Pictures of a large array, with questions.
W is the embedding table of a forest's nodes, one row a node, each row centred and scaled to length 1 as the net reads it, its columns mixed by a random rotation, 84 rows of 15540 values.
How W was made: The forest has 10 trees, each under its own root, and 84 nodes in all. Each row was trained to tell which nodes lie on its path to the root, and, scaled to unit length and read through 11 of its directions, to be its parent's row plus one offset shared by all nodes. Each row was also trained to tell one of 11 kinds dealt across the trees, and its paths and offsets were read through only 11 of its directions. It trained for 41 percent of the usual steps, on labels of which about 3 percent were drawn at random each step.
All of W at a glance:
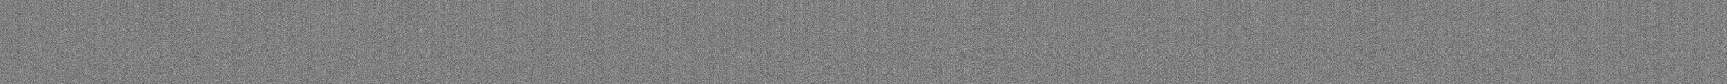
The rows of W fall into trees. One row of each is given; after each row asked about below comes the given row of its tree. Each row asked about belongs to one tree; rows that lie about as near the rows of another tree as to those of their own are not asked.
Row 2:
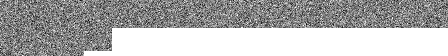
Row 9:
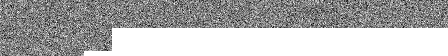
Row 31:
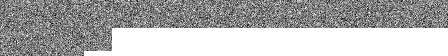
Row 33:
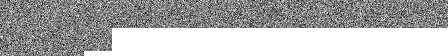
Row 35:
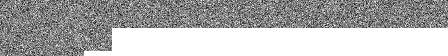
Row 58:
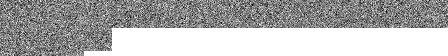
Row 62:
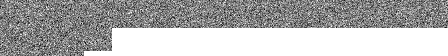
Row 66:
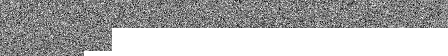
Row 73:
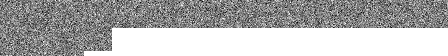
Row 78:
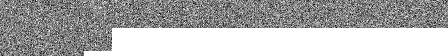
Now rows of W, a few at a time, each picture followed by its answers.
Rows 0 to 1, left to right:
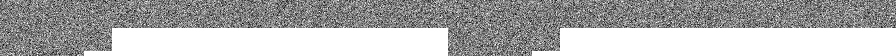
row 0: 35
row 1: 62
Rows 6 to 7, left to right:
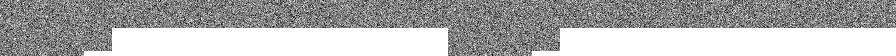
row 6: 9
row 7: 31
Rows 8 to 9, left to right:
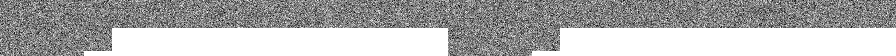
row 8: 73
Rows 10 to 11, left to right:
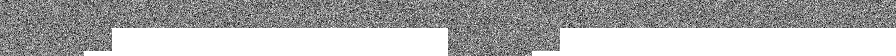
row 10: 73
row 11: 35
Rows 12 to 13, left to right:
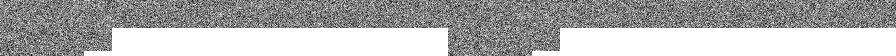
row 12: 31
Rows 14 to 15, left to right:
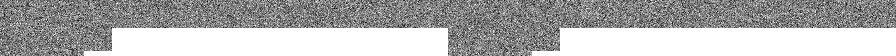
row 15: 73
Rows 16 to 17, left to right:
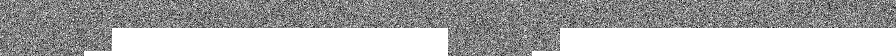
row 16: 33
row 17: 73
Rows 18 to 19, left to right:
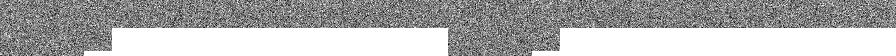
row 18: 31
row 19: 78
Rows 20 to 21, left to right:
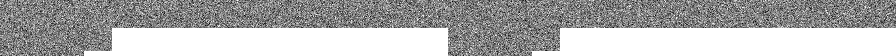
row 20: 31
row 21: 2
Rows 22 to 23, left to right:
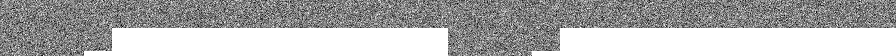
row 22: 62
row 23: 73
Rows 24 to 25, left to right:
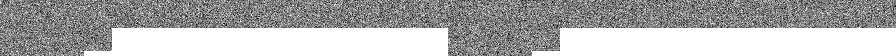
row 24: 31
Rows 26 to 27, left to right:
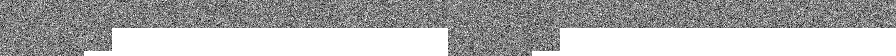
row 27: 66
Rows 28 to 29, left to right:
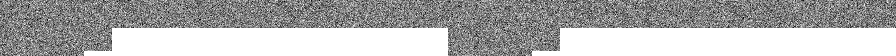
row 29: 9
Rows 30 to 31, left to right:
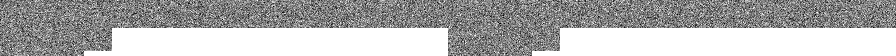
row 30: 9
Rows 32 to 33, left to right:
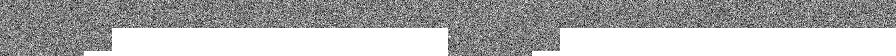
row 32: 2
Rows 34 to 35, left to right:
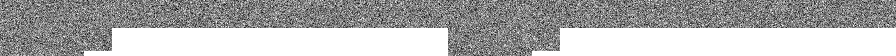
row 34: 9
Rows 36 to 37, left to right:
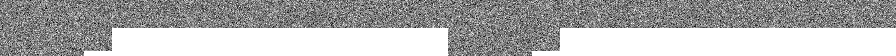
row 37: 78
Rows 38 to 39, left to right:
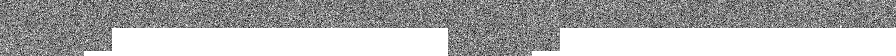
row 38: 73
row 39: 58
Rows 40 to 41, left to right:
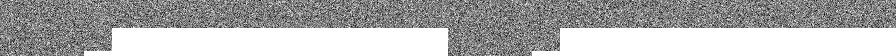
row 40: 31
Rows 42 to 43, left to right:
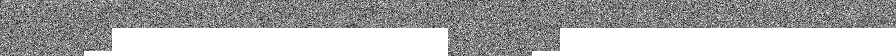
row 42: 62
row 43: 2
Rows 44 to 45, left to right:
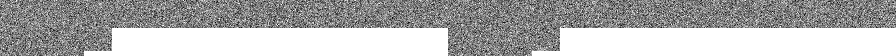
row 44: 66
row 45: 35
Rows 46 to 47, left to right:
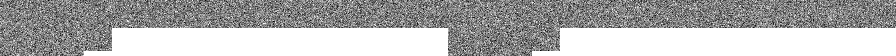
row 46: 2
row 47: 66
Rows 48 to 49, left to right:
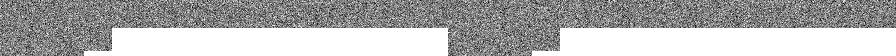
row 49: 9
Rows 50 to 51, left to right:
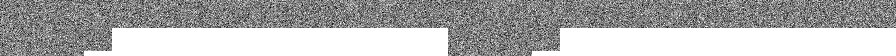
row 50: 9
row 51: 2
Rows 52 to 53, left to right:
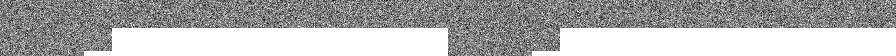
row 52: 2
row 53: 2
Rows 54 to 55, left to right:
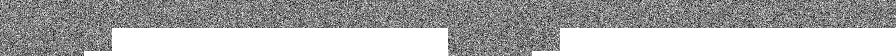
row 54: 66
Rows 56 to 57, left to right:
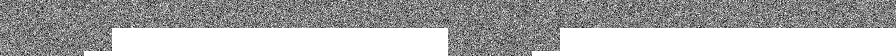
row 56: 73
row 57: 73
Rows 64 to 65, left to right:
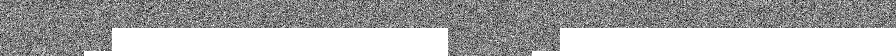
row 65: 9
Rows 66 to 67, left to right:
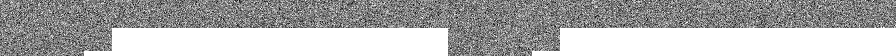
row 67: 9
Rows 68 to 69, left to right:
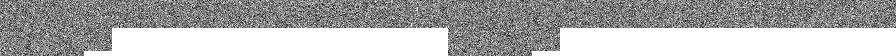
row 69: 2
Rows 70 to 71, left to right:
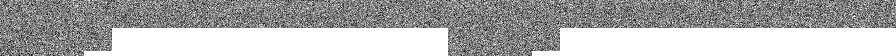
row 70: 31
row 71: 62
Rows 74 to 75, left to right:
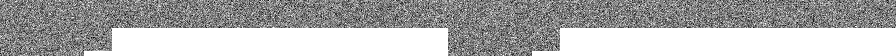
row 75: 66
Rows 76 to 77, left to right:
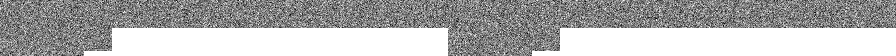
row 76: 2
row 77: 31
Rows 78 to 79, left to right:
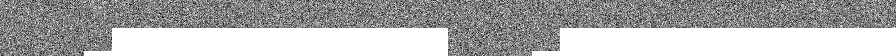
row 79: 58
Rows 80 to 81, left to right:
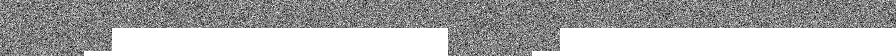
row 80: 9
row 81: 73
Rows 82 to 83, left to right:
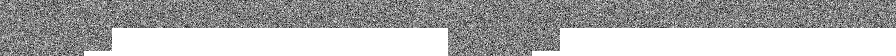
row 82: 31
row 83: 62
